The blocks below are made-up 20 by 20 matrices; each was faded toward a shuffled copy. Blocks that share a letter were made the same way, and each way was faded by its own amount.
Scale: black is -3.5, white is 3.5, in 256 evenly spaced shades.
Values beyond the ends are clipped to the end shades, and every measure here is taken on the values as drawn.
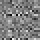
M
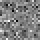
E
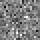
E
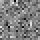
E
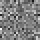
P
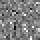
E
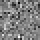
E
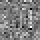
P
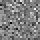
E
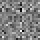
P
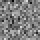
E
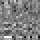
M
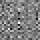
M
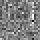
P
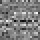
M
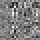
M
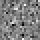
E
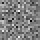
P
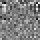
P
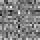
P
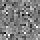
E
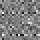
M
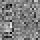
P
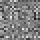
P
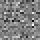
P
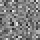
P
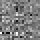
M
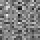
M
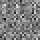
P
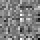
M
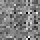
P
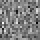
P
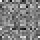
P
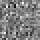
P
